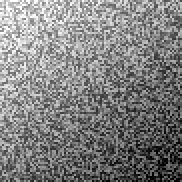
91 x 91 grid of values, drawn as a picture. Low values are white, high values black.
The field climbs toward the bottom right. No single row or column stands out from its neighbours. On average the colour sits 50% of the way up the scale. No regular stripes run through it. The ninth with the lowest average is the top left. The texture is fine-grained noise. Neither half mirrors the other. The bottom right is the ninth with the highest average.
